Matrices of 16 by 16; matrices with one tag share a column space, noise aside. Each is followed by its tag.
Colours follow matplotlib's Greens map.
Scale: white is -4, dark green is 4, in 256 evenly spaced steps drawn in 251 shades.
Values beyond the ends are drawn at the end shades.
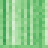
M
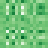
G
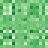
G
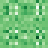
G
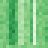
M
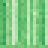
M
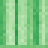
M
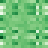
G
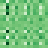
G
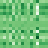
G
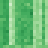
M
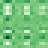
G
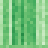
M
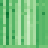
M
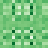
G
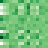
G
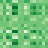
G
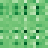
G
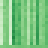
M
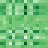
G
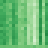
M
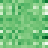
G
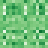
G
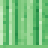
M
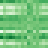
G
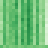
M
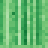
M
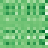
G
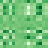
G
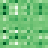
G
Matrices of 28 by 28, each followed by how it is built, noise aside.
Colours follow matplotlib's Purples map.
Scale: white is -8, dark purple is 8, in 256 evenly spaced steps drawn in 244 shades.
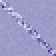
banded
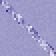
banded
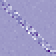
banded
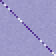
diagonal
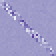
banded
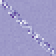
banded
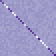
diagonal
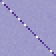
diagonal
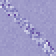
banded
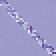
banded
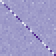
diagonal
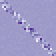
banded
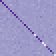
diagonal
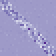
banded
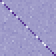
diagonal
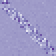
banded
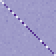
diagonal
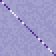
diagonal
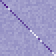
diagonal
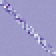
banded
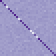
diagonal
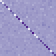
diagonal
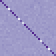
diagonal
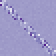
banded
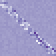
banded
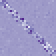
banded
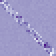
banded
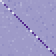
diagonal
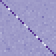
diagonal
